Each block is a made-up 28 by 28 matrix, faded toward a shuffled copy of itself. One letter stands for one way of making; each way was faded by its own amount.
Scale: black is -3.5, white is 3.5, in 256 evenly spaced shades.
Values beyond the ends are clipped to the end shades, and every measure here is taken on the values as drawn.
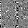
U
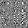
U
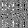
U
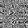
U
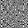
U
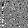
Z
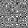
U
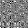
U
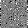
Z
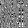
U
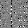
Z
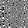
Z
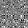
U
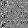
Z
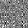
U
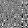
U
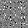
Z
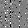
Z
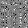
Z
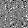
Z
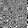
U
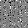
Z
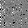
Z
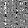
Z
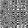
U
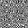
U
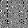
Z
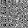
U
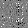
Z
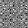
U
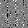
Z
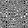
U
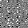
Z
